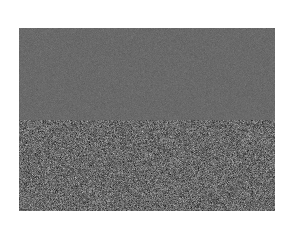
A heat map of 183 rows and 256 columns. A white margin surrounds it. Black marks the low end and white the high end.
Slope: none. Odd rows or columns: none. Histogram: heavy tails on both sides. Grain: fine. Mirror symmetry: none. Seam: horizontal, 50% of the way down, the top part calmer.
